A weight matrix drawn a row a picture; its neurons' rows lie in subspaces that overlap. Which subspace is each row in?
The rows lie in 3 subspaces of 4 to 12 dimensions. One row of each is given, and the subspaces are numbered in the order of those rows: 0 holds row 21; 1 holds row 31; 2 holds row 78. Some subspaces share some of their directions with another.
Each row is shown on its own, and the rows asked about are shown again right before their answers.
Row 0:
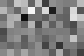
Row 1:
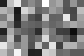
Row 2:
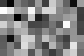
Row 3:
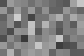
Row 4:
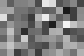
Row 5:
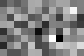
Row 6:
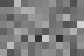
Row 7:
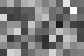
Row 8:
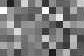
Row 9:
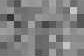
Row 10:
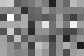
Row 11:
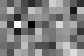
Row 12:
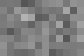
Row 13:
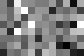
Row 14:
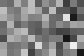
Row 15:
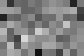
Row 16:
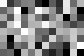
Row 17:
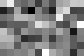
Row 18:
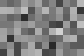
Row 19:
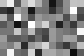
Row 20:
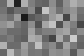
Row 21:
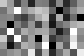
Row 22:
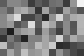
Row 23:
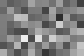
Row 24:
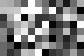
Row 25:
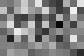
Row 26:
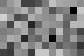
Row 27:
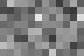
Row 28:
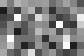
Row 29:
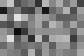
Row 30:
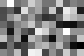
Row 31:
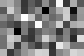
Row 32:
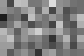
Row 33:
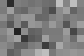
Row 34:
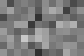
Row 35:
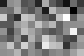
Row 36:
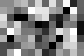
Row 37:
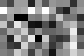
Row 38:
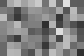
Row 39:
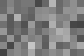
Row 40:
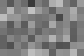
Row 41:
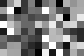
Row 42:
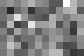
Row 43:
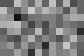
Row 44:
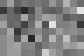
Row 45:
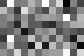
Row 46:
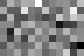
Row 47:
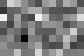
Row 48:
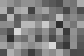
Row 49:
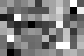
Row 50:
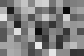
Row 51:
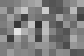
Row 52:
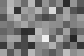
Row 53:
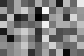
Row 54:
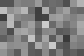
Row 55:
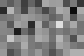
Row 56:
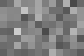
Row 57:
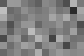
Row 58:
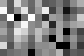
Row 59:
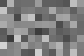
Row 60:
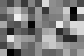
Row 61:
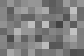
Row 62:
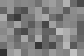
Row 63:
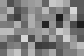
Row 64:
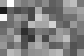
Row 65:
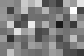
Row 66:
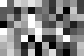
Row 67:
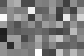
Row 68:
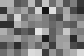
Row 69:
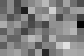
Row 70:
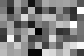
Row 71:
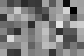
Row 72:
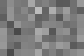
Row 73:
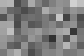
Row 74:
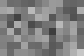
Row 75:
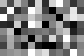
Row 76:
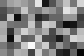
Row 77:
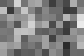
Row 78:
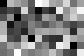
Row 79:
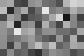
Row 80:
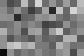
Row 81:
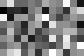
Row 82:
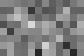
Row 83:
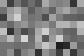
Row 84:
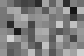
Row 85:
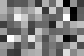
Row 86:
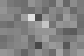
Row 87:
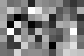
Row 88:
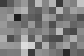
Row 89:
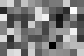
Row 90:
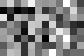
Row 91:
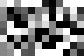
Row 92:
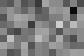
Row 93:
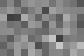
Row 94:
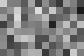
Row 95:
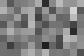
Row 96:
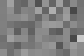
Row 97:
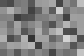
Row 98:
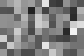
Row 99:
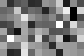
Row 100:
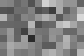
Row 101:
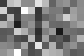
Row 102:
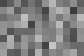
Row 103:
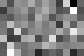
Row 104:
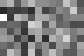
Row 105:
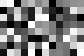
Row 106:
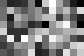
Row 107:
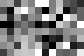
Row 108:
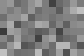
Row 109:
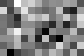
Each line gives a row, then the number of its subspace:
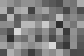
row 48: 1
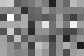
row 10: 1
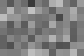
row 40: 1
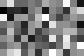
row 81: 2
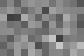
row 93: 1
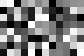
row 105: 0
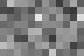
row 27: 1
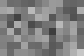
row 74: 0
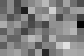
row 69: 1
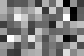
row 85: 2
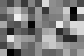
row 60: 1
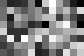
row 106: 1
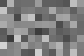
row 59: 1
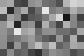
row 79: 1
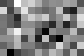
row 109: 1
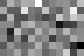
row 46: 2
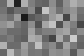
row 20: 1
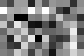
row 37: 0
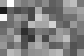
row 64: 1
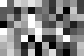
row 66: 1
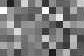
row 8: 2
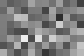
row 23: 1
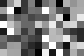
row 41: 2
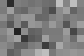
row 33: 1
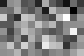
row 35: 1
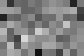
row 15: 1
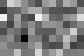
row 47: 1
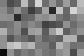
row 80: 2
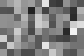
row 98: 1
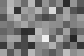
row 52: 2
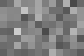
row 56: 1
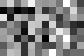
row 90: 0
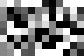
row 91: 1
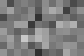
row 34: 1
